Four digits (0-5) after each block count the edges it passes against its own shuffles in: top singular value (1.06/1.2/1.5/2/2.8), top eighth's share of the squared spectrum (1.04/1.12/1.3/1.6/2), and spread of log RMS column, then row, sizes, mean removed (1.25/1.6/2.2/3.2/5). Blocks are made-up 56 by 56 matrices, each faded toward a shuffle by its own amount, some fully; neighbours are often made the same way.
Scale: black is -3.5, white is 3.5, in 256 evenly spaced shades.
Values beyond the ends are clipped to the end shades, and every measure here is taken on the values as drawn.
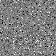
0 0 0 1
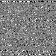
2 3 0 3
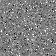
0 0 0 0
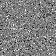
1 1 0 1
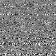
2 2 0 3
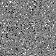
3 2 1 1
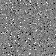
2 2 1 0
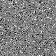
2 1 0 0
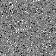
2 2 0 0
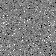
0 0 0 0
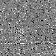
3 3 1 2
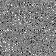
3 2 0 1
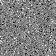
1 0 0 0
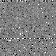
3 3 0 2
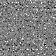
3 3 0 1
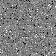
0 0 0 0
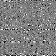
3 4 0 2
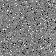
0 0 0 0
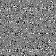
3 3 0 2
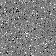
1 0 0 0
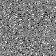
3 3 0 1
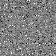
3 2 0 1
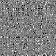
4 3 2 2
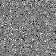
2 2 0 1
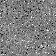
2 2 0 1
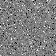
1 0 0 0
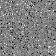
3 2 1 0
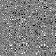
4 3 2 1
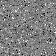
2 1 0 0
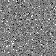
2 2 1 1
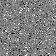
2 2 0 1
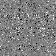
3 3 1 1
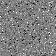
0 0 0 0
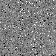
1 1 1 0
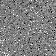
0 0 0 0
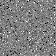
1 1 1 0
